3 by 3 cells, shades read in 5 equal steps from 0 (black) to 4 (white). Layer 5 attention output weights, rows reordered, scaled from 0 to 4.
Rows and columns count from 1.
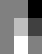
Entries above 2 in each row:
0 1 1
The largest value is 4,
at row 3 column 2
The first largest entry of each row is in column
1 2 2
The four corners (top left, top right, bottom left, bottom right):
2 0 2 2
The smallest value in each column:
2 2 0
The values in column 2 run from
2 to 4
